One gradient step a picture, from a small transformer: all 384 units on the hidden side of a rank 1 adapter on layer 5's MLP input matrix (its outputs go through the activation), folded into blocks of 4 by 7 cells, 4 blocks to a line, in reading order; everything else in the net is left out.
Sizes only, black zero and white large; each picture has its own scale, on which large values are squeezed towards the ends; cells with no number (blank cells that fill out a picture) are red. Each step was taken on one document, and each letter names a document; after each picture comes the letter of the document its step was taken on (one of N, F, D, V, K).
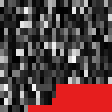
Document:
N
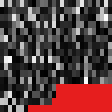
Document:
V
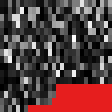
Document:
V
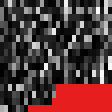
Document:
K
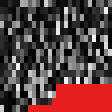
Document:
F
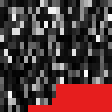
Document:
V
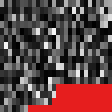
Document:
K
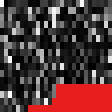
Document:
V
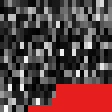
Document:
K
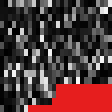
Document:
F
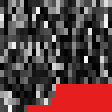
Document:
V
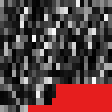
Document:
K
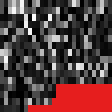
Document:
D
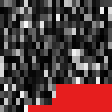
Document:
N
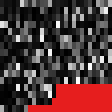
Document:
F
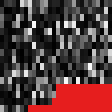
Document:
F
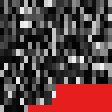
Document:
N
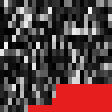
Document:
N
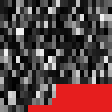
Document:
K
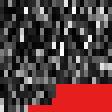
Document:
K
